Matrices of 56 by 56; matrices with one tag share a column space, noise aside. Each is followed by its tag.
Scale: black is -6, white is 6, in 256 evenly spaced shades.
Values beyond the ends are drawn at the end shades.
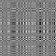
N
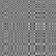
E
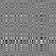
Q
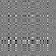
Q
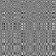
E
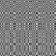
E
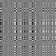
N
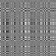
N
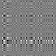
Q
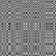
E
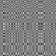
E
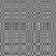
E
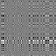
Q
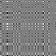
E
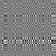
Q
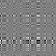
Q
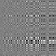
Q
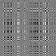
N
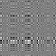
Q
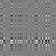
Q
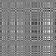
N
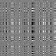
N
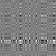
Q
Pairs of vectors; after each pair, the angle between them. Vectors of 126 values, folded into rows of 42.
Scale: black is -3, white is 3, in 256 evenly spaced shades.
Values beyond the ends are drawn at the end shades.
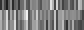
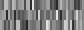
partly opposed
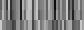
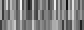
nearly opposite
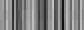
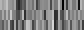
partly aligned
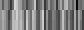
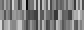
orthogonal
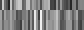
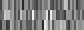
orthogonal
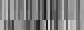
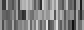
partly opposed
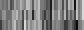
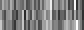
nearly opposite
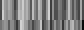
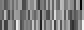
partly opposed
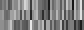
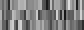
partly aligned
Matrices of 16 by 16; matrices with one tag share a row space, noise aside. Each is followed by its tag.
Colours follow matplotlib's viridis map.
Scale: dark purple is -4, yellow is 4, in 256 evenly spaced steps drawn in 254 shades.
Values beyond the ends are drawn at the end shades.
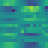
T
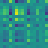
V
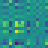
V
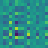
V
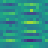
T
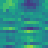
T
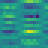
T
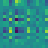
V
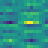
T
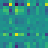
V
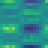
T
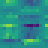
T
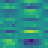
T
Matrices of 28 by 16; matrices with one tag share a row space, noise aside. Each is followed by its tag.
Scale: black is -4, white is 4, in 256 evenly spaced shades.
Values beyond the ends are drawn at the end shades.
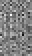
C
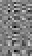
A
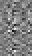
A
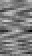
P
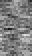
P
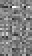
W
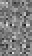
W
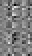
A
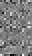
C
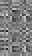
W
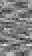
P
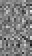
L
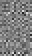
L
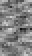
P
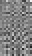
L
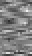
P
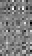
L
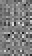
L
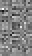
W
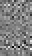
L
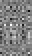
C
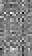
C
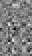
A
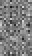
C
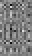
C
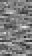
P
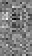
W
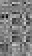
W
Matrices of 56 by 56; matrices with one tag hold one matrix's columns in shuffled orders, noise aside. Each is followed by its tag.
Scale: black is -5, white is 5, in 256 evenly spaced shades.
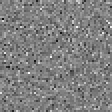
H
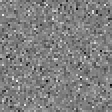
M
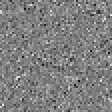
M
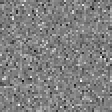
M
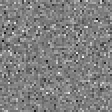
H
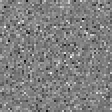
H
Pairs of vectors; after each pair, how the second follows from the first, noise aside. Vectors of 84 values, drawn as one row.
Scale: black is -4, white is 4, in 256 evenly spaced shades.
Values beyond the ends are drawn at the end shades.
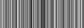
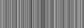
shrunk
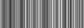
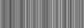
shrunk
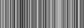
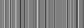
partly zeroed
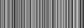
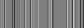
partly zeroed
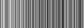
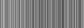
shrunk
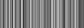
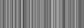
shrunk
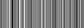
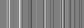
partly zeroed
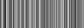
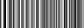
scaled up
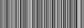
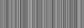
shrunk
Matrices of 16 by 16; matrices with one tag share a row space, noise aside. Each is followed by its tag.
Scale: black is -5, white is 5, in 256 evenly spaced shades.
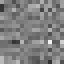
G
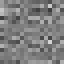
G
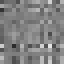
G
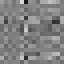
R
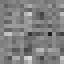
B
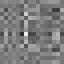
R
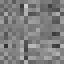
R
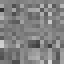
G
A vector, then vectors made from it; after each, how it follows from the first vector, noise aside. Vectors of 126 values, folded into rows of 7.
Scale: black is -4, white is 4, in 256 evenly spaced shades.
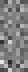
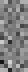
negated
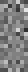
reversed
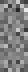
reversed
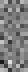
negated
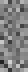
negated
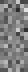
reversed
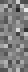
reversed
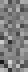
negated
